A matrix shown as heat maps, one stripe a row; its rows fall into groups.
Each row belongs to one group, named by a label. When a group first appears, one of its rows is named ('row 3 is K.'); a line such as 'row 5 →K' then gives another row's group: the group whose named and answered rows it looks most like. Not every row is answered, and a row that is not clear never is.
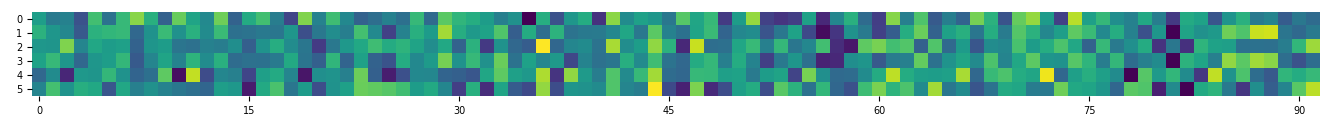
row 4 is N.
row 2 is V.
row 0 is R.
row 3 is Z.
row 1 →Z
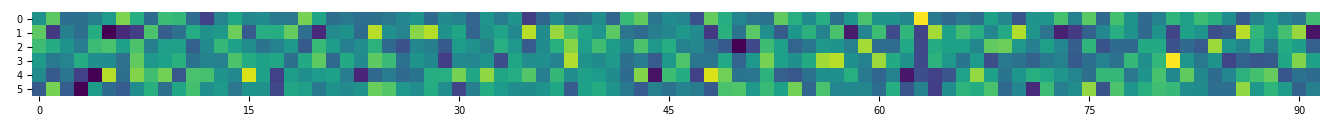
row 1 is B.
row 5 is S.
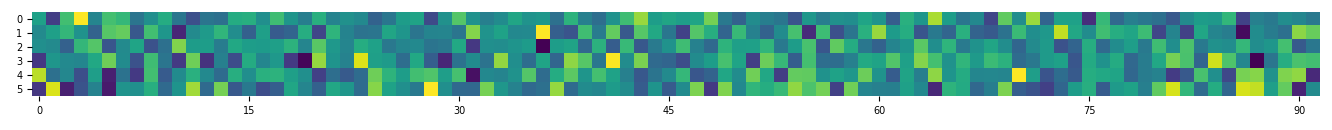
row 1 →V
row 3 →N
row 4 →B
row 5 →S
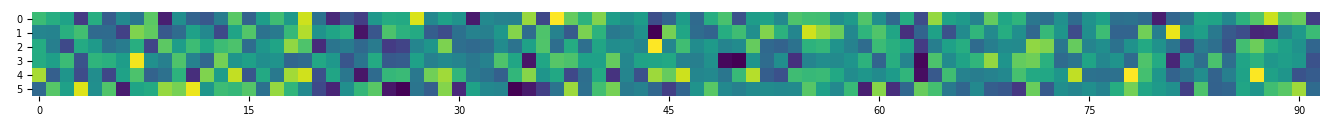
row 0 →B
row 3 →R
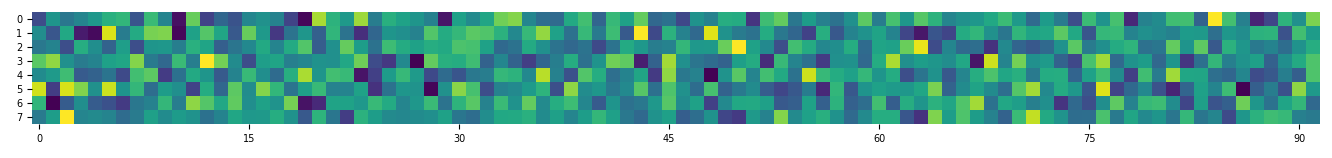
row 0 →N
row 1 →V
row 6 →B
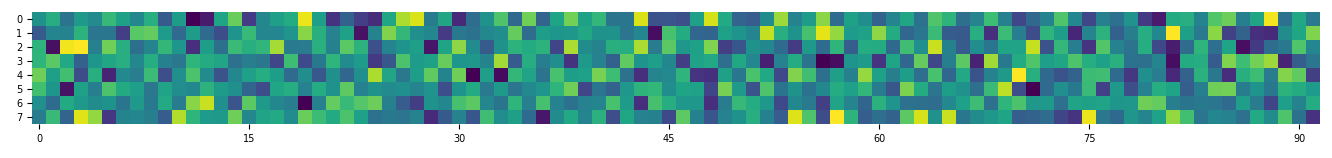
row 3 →Z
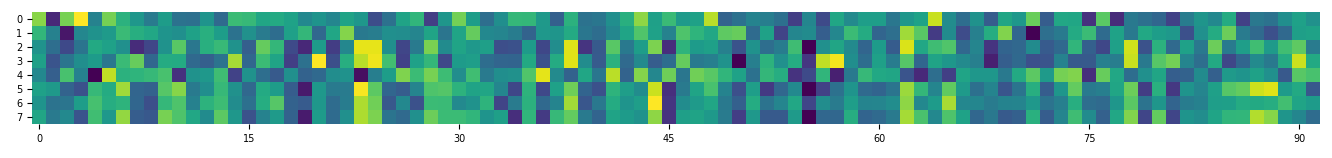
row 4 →V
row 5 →Z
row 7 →Z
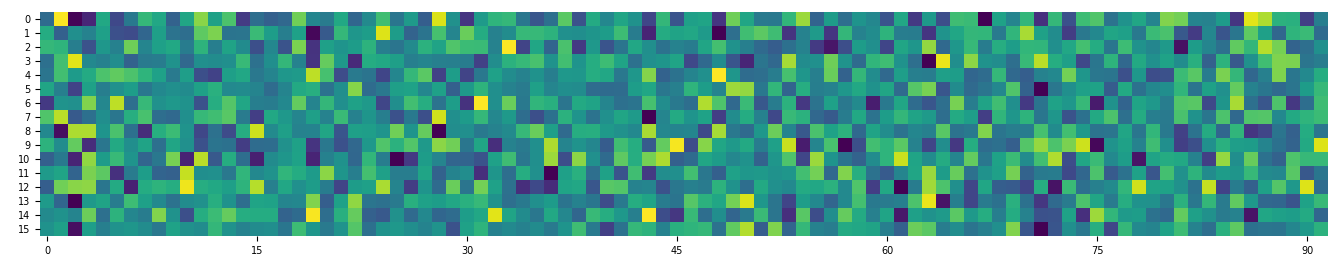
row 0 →S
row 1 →B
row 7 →S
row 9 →V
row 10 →N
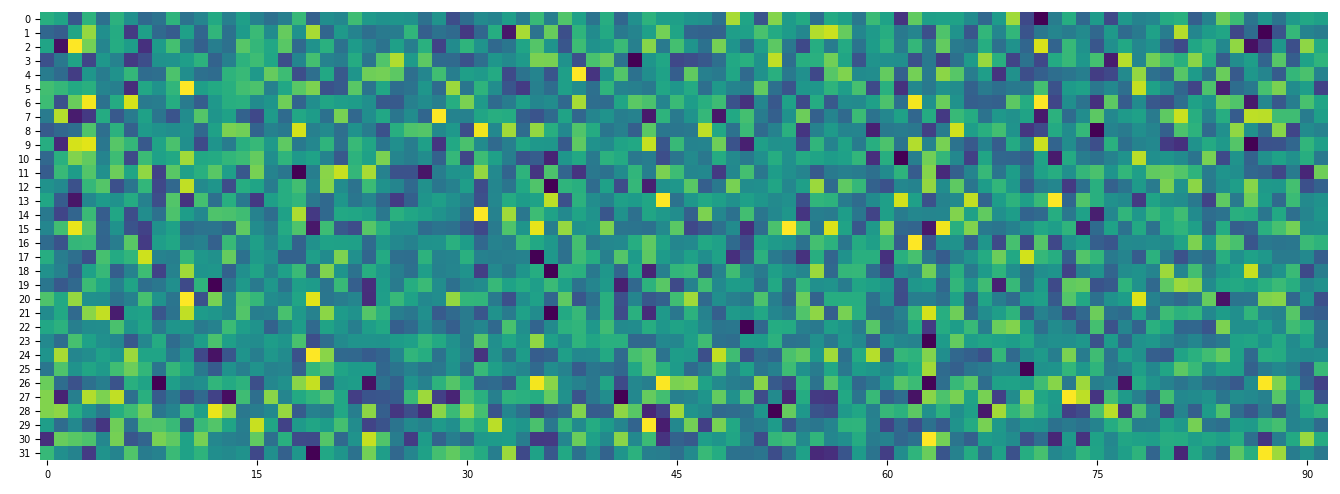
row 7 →S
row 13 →N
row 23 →B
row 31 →Z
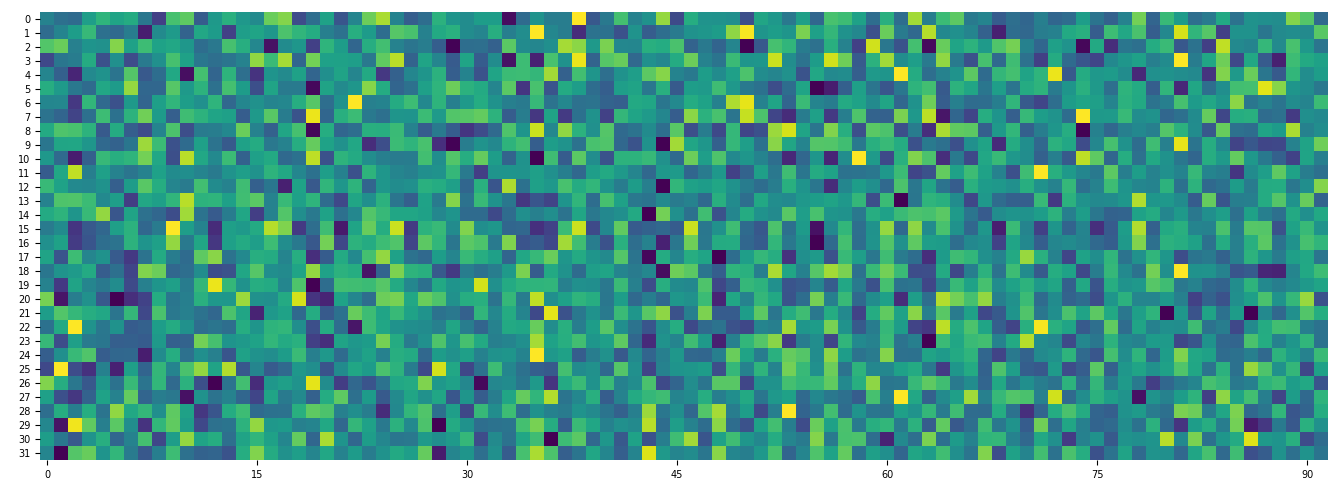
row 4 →N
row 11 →R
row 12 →Z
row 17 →B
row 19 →B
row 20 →B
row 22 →R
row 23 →B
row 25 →S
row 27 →N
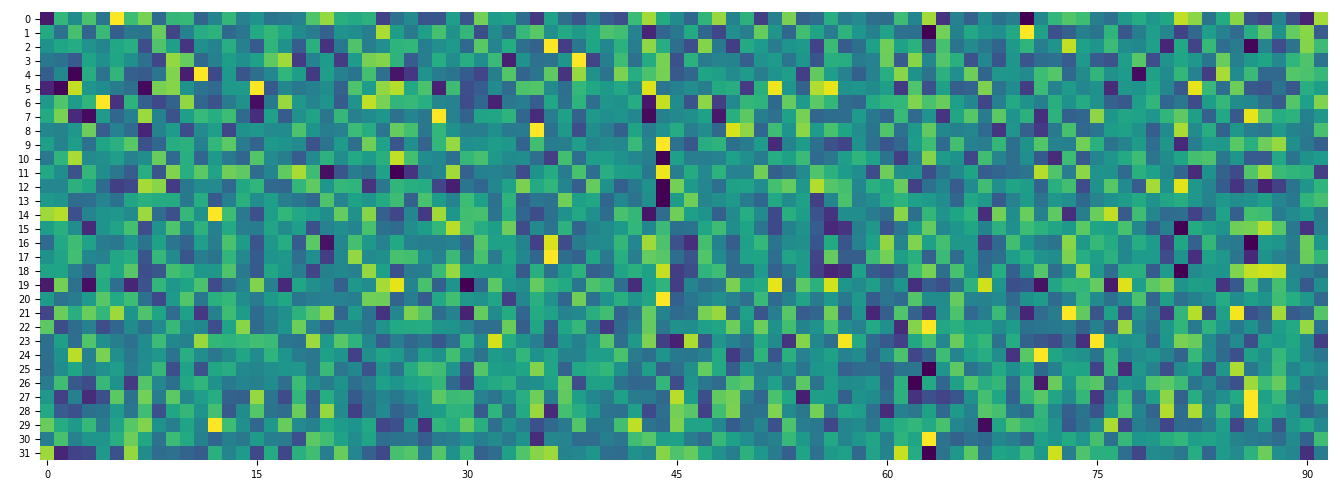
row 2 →V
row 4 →N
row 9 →Z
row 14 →S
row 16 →V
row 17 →V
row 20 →Z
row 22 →B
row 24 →R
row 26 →S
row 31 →N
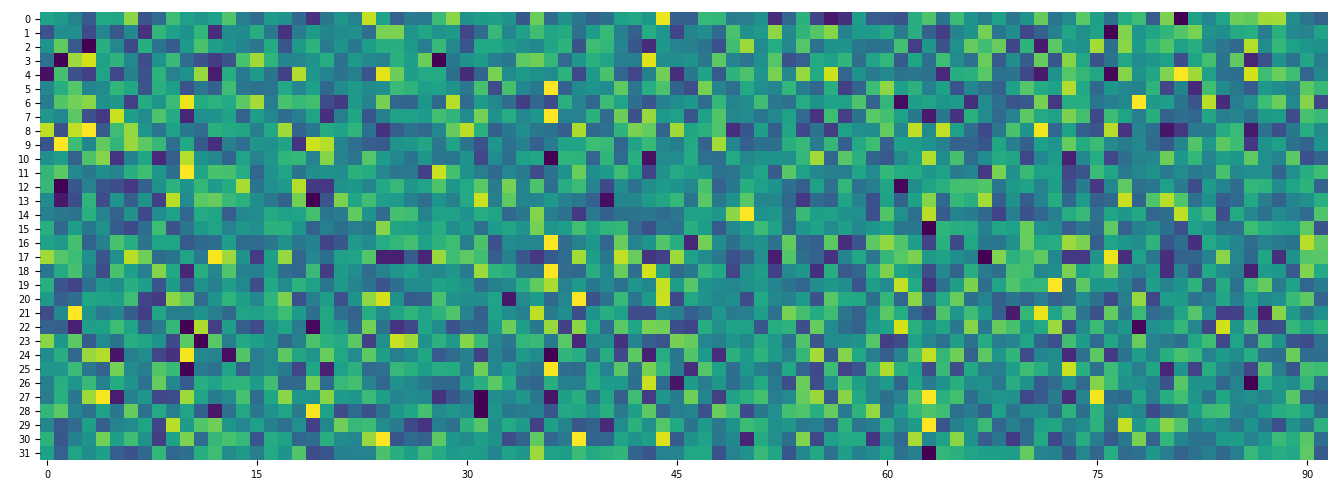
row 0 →Z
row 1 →S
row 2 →S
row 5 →V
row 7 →V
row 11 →S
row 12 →B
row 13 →B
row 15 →B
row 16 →V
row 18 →V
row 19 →N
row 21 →R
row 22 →N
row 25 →V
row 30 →Z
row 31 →B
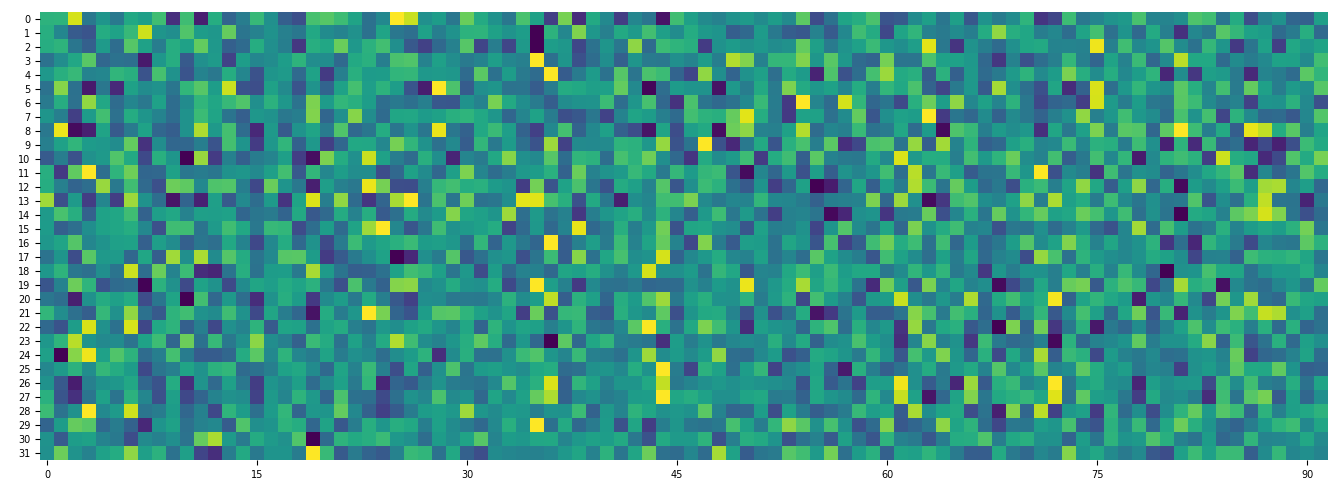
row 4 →V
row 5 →S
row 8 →S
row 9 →V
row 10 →N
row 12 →Z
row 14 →Z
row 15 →Z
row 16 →V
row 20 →N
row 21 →Z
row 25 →Z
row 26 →N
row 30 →B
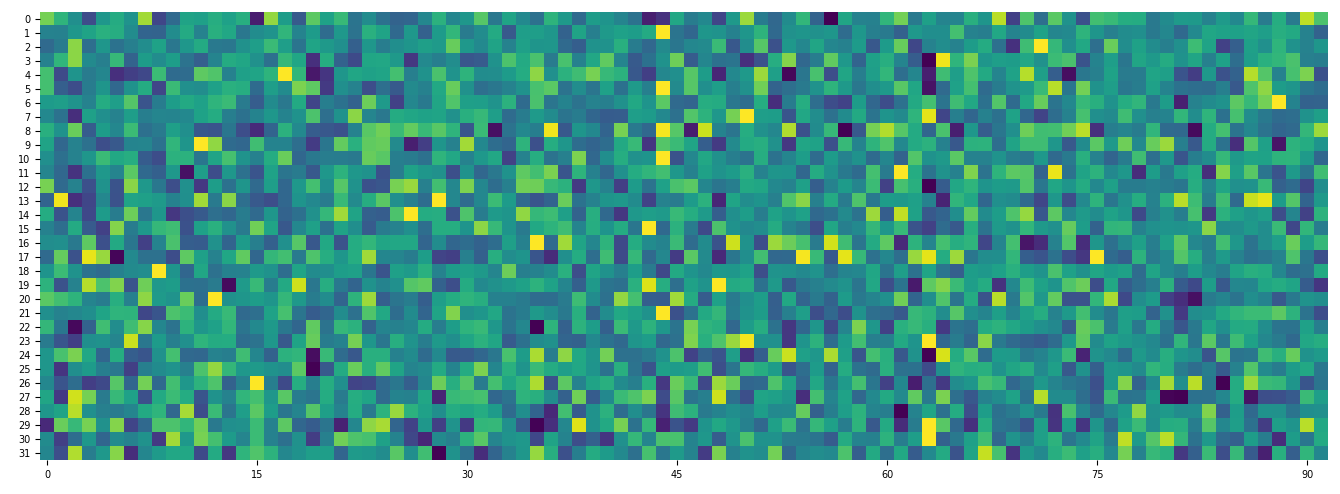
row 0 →S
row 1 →Z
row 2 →R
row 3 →R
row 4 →B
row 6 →Z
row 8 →V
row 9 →B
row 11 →N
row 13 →S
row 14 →N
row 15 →V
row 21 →Z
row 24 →R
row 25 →B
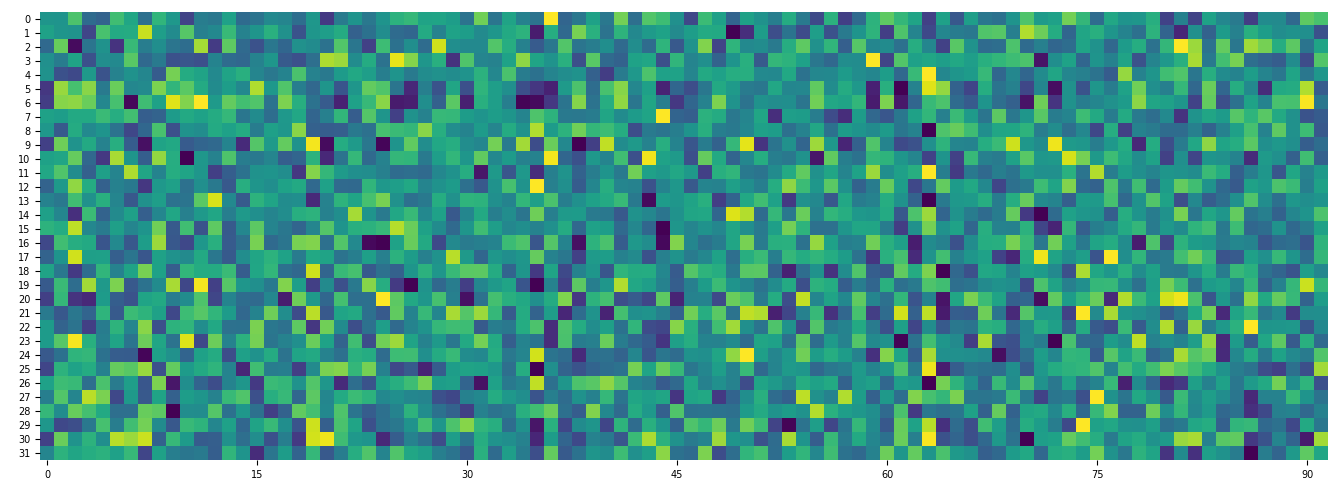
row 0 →V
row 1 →R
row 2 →S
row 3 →N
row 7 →Z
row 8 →B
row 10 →V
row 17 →R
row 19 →N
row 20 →S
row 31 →V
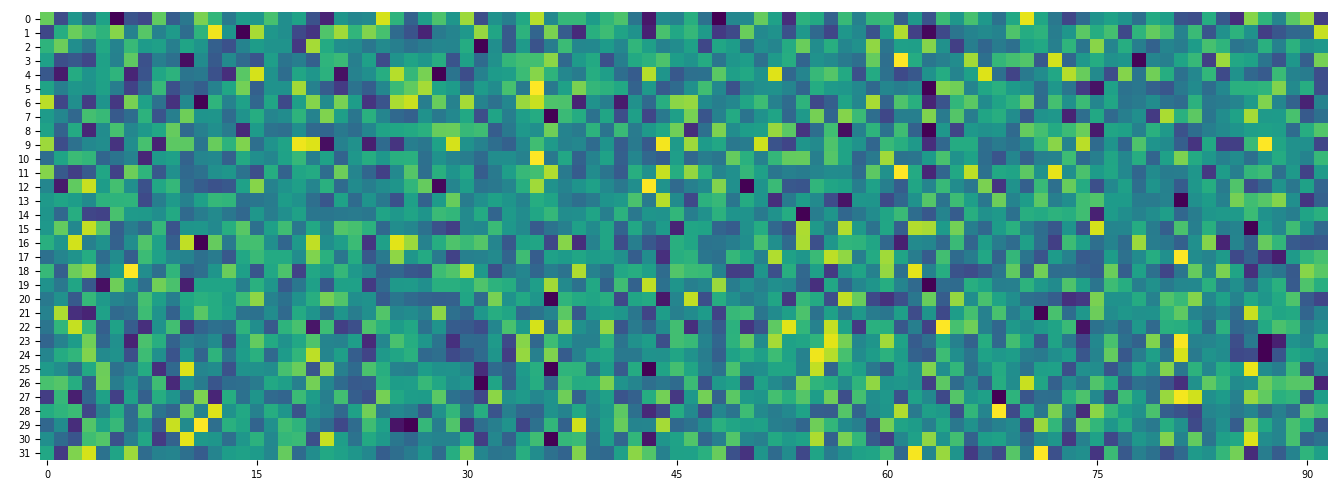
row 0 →B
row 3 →N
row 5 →B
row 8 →V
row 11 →N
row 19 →V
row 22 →R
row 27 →S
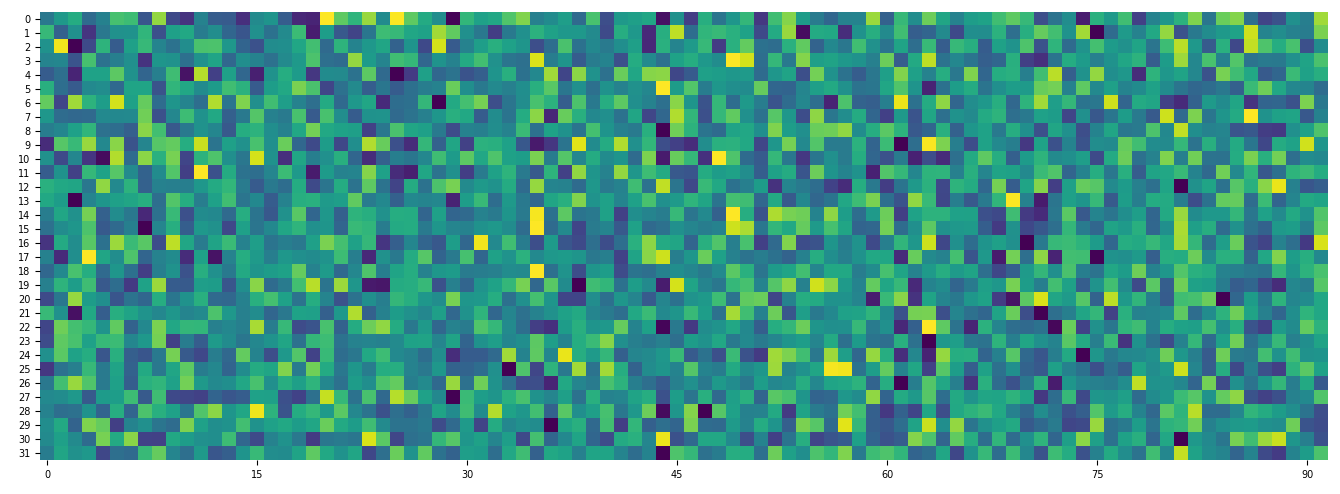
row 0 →N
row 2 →S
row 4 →N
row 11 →N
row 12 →Z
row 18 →R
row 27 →N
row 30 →Z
